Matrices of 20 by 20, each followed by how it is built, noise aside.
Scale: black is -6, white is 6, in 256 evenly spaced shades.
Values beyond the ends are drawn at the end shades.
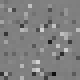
sparse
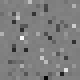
sparse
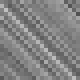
Toeplitz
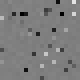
sparse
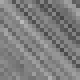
Toeplitz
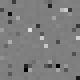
sparse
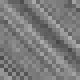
Toeplitz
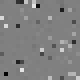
sparse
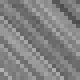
Toeplitz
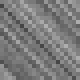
Toeplitz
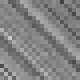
Toeplitz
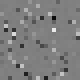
sparse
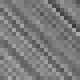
Toeplitz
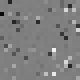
sparse
